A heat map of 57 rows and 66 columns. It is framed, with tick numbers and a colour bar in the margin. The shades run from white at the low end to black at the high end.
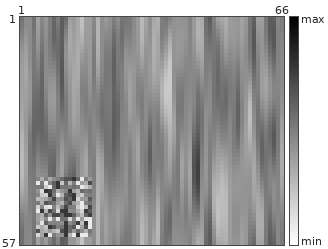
An odd patch, rougher than its surroundings, sits in the bottom left. No overall slope runs across the table. Values change most from cell to cell in the bottom left. The grain runs up and down.
